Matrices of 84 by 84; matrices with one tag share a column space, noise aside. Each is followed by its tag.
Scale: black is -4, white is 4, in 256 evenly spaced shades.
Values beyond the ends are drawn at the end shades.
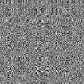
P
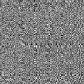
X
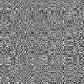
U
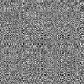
X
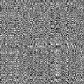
X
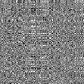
P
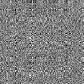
P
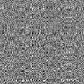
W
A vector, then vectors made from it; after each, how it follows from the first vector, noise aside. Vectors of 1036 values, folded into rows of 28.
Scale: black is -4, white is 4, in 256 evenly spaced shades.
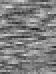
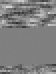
partly zeroed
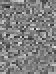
sign-scrambled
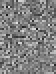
sign-scrambled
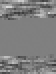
partly zeroed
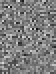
sign-scrambled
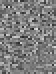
sign-scrambled
